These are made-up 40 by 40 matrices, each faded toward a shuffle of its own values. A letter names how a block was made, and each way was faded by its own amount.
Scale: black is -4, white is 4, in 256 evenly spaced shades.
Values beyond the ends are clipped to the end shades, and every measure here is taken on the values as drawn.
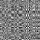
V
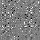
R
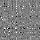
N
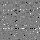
R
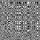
V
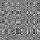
V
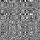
V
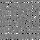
N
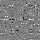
R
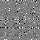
R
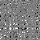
N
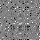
R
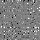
R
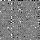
N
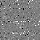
R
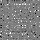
R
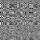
V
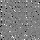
R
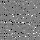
R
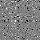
R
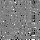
R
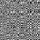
V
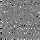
R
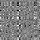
V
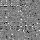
R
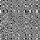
V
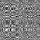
V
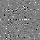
R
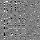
N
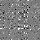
N
